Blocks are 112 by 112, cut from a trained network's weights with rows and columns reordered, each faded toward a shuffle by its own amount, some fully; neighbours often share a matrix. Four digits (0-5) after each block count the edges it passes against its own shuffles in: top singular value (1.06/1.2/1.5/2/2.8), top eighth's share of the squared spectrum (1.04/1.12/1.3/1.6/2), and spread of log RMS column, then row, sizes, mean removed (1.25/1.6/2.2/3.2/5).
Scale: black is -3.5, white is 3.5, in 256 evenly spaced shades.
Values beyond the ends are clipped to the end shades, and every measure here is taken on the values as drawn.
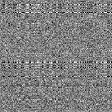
5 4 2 3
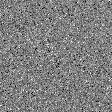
0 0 0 0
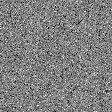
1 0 0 0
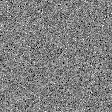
1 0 0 0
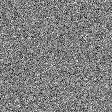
0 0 0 0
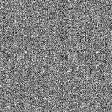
3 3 1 1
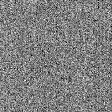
3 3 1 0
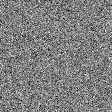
0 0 0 0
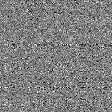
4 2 0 2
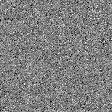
2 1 0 1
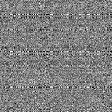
5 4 1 3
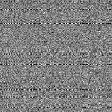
5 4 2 3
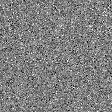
2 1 0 1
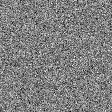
0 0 0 0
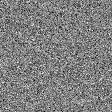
0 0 0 0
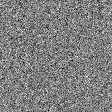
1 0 0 0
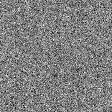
1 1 0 0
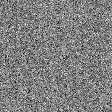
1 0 0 0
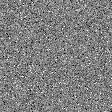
1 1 0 0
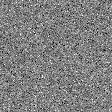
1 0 0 0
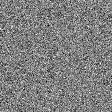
2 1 0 0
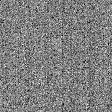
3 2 0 1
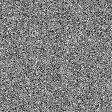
2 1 0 0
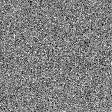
1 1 0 0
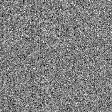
2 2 0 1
